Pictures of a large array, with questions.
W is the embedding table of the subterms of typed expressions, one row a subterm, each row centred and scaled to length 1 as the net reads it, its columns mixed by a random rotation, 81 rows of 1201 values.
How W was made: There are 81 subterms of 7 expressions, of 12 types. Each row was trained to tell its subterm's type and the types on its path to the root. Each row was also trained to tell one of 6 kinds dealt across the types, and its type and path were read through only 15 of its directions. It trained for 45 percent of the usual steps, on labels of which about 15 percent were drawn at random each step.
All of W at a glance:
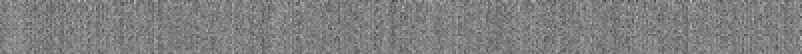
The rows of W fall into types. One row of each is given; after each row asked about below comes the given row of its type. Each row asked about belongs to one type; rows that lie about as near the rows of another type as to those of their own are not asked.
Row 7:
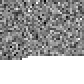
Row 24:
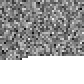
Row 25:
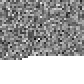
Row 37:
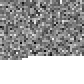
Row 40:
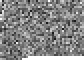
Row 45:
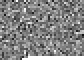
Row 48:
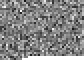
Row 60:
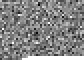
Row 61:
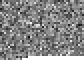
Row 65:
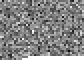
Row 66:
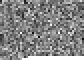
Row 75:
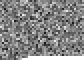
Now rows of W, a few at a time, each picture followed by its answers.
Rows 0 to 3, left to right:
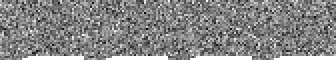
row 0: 37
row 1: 37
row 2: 75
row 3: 48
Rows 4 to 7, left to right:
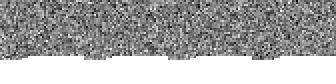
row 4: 37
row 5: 24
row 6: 24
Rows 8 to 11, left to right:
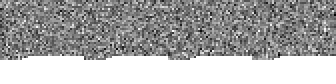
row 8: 61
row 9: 65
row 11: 24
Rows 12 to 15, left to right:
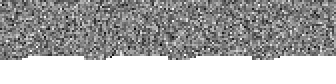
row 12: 7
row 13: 25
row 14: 61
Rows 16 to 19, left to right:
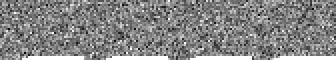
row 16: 24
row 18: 75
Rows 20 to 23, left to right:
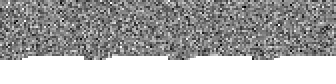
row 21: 60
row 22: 45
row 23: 65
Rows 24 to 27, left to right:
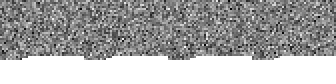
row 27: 65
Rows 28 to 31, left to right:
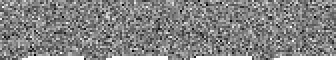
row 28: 45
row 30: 25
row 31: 45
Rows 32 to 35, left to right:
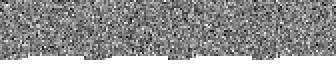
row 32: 61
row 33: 48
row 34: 45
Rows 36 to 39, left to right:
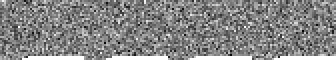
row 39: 37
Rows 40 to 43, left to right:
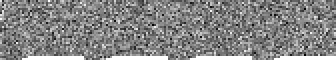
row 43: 66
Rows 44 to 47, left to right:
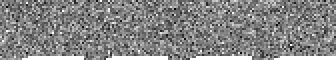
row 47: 65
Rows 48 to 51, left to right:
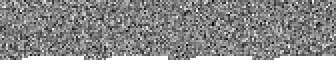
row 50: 7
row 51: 37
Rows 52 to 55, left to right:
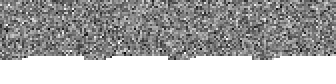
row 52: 61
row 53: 25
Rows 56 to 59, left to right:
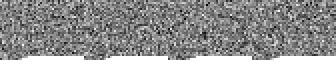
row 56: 45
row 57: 48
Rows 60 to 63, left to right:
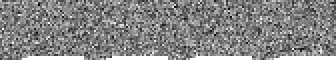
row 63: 61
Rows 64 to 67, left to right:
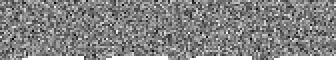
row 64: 7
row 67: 75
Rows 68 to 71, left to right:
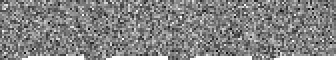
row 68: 61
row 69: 66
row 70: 65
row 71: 45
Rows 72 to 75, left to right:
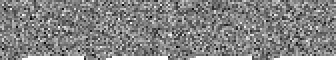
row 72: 75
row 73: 65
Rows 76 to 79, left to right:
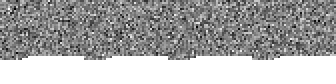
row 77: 7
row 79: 75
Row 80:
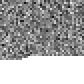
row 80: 7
